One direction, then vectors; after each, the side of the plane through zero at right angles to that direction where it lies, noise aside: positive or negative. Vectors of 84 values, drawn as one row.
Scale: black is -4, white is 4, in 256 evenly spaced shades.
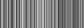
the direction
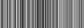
negative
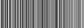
negative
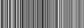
negative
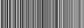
negative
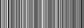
positive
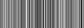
negative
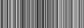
negative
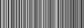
positive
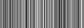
positive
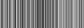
negative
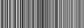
negative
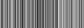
negative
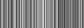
positive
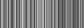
positive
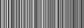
positive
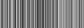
negative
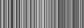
positive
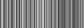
positive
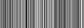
positive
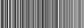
negative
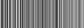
negative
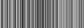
negative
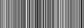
negative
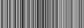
negative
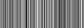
positive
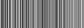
negative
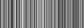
positive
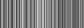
positive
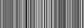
positive
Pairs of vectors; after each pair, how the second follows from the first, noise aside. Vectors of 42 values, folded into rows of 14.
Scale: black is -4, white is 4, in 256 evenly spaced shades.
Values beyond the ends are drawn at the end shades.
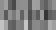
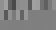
partly zeroed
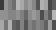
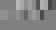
partly zeroed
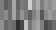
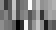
scaled up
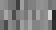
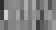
reversed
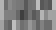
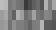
wrapped around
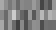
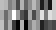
scaled up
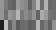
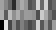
scaled up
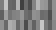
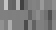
partly zeroed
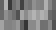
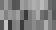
wrapped around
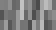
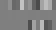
partly zeroed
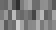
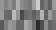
reversed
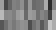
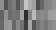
wrapped around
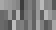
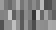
reversed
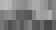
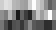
scaled up
